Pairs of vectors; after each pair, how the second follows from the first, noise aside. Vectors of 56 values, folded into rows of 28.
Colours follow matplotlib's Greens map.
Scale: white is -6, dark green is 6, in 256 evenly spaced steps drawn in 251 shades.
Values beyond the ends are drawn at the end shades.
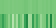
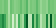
scaled up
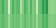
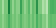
negated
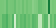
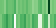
scaled up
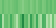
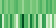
scaled up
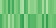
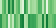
scaled up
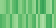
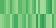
negated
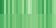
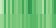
negated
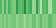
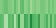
reversed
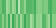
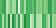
scaled up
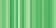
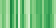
scaled up
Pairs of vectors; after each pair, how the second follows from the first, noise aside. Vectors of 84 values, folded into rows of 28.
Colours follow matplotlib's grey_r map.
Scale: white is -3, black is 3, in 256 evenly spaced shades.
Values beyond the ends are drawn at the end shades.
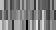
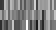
negated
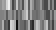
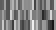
shuffled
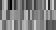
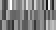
negated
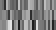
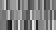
negated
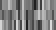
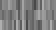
shrunk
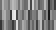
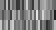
shuffled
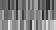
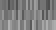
shrunk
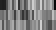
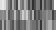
negated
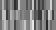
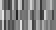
wrapped around
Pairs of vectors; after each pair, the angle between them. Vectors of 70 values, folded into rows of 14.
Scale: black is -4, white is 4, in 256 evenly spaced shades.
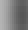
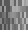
partly opposed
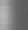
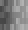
nearly opposite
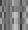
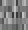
orthogonal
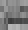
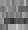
nearly parallel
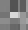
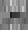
nearly opposite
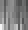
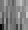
nearly opposite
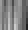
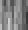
nearly parallel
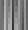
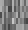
partly opposed
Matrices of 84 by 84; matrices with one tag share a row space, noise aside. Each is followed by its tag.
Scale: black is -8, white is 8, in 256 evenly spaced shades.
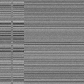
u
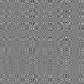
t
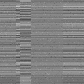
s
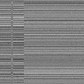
u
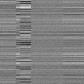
s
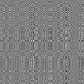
t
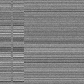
u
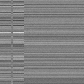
u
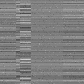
s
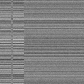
u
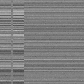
u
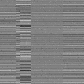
s
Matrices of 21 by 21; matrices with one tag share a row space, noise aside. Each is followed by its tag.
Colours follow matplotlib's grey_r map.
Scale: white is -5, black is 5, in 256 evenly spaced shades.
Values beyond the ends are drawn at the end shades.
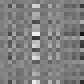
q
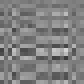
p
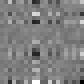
q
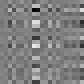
q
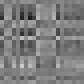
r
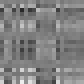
r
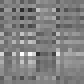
r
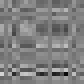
p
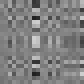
q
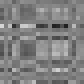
p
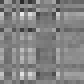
r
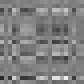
p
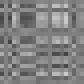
p
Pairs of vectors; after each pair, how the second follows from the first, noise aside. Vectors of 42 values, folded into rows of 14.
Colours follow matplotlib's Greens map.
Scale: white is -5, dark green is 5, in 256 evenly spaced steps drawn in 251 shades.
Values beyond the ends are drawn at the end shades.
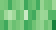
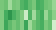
sign-scrambled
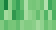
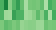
copied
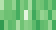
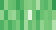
reversed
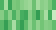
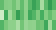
reversed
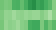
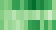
scaled up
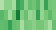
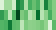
scaled up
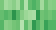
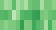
sign-scrambled
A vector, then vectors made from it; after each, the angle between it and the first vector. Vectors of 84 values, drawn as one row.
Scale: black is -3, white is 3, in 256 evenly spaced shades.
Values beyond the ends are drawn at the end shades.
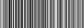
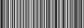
nearly opposite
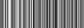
partly opposed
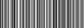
partly opposed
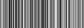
nearly parallel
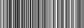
partly aligned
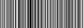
partly aligned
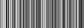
partly opposed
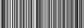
partly opposed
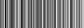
orthogonal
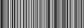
nearly opposite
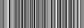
partly aligned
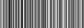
nearly parallel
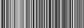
partly opposed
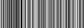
partly aligned
